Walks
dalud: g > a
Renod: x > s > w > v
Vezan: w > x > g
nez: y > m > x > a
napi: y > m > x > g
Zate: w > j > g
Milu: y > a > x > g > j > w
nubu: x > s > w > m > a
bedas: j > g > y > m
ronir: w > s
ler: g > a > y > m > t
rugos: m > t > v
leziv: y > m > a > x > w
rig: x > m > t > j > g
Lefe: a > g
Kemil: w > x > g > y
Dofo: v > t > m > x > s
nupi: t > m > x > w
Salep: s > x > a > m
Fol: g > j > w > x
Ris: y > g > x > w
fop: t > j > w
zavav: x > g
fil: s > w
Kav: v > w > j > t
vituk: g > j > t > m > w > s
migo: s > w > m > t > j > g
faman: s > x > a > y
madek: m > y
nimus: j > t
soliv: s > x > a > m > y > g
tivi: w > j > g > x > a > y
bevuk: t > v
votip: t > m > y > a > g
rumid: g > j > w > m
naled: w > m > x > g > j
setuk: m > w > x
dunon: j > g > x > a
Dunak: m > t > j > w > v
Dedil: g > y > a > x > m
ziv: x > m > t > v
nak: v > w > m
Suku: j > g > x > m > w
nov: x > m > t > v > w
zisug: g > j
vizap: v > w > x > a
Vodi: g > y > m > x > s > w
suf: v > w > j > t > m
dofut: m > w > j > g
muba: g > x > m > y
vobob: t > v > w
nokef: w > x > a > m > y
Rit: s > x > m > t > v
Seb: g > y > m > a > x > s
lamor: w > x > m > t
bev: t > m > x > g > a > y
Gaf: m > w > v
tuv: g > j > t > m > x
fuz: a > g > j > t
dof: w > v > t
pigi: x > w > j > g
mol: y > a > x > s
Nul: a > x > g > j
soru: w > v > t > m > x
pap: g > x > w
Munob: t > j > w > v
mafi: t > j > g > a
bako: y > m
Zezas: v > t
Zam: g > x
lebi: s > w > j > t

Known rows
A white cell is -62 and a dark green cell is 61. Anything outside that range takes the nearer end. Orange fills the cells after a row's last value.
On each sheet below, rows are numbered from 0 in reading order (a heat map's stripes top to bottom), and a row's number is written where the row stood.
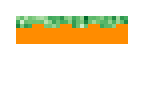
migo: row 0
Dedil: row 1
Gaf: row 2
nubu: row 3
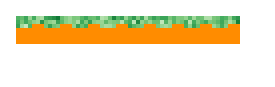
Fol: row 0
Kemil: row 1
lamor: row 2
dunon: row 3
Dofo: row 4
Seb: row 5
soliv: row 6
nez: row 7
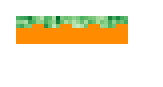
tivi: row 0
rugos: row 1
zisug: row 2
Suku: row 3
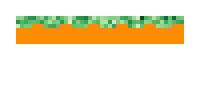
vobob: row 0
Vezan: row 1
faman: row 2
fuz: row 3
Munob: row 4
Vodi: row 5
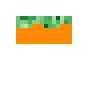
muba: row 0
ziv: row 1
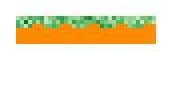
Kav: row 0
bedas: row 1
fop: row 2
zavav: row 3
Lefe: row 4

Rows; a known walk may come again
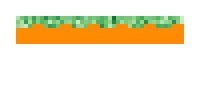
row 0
ler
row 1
ronir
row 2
vituk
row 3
rugos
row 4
dof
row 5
Zate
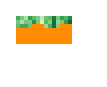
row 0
Vezan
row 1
leziv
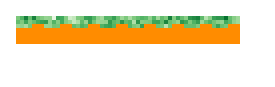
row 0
pap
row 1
votip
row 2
bedas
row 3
Salep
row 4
lebi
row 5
vizap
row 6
faman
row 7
Kemil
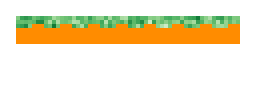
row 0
nov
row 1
napi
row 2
rumid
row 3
soliv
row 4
setuk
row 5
dalud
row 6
tivi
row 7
Seb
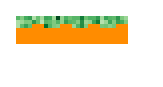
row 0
naled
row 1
Renod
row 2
Ris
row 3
Dedil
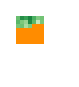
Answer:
madek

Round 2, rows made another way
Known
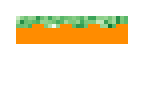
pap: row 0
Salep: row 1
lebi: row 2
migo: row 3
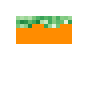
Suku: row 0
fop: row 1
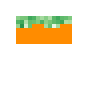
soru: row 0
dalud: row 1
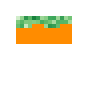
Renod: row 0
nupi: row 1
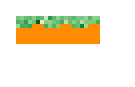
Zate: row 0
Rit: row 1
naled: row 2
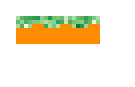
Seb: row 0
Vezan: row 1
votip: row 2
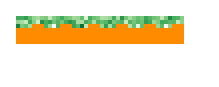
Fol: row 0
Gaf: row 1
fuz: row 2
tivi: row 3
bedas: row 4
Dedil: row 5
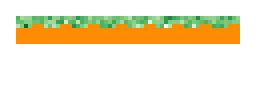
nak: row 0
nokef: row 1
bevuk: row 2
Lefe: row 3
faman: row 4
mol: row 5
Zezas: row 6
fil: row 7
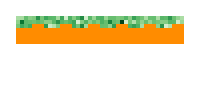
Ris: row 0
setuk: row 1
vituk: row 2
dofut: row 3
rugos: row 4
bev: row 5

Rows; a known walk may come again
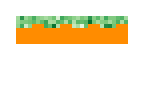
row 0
napi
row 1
fuz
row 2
mafi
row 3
madek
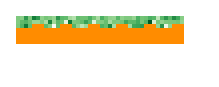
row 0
nubu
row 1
Munob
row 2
faman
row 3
naled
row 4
pigi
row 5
Vodi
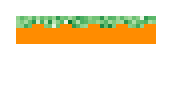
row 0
lamor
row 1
Dunak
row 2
bevuk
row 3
rumid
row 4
nimus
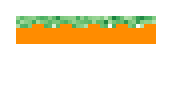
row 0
nov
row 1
Zezas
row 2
zavav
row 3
dof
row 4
mol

